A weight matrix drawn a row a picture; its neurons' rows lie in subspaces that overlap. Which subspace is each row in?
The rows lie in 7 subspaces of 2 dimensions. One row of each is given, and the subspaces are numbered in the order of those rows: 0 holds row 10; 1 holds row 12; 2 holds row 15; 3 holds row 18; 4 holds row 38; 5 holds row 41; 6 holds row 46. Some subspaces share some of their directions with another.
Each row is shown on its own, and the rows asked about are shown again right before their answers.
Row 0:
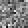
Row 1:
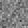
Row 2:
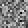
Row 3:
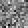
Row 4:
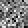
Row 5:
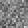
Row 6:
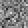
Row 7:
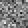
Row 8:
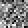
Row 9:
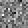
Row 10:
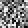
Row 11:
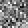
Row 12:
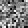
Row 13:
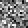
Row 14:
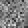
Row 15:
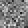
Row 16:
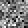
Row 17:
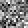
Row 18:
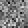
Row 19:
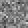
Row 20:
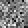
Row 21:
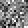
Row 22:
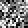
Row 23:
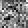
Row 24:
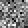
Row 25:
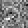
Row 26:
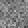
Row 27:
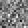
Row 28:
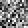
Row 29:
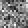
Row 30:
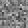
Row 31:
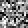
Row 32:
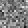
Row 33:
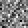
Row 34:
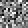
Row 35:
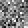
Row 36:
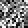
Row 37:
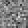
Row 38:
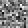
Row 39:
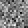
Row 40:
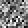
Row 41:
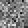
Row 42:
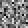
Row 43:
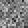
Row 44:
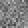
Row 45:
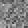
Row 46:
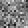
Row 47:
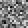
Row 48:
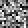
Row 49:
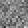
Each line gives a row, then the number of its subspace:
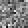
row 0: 1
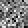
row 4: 6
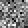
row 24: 5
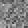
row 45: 3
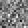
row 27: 2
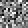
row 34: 1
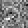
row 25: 6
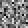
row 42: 0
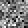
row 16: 0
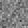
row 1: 2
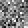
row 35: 3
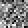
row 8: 3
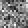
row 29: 6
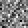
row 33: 2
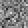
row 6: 6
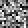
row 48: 4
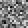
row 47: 5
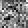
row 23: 6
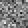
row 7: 5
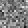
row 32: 4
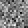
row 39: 1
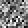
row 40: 5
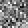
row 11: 3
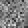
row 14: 4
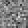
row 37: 4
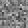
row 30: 4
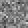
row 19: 0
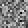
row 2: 2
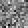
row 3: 1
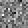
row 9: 1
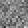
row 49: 5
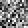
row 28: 2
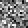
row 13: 5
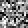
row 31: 0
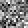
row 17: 0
